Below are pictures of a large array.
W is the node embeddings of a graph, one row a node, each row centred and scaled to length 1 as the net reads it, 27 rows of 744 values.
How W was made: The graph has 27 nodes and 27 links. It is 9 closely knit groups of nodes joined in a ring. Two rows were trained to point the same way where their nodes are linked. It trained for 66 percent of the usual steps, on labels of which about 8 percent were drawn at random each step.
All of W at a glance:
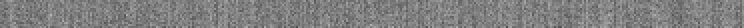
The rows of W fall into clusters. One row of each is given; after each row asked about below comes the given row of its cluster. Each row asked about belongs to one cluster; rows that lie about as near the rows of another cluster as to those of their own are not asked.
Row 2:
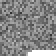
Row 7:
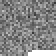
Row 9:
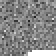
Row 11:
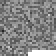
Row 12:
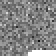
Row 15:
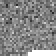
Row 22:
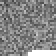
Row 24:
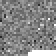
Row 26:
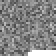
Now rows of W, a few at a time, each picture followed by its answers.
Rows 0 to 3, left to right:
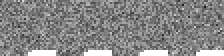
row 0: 12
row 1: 11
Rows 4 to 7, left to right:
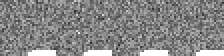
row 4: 22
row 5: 26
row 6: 22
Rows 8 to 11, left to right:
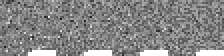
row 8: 9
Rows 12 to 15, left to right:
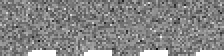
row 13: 7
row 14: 15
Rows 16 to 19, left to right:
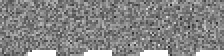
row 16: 9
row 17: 24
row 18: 24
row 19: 26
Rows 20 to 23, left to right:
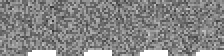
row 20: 2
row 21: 11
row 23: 12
